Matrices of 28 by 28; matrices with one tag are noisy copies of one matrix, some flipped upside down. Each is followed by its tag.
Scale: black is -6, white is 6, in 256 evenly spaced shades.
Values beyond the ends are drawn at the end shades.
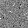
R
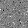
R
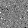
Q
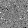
Q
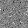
R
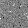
R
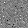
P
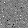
P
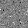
R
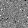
Q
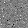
P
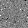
Q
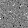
R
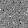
R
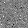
P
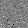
P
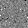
Q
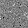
R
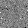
Q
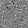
P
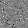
P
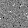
R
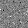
R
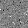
R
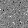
R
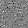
P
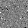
Q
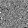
Q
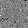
Q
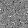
R
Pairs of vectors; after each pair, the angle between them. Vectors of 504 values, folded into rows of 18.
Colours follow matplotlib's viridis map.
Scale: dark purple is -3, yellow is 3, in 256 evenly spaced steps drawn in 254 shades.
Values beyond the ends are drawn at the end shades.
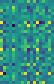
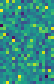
orthogonal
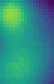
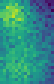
nearly parallel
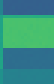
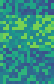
partly aligned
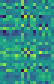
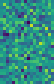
partly aligned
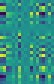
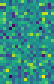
partly opposed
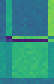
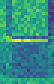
nearly opposite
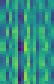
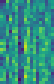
nearly parallel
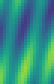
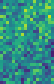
partly opposed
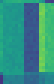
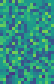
orthogonal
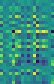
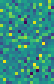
orthogonal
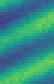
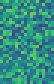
orthogonal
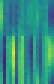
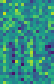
partly opposed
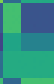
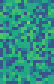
orthogonal
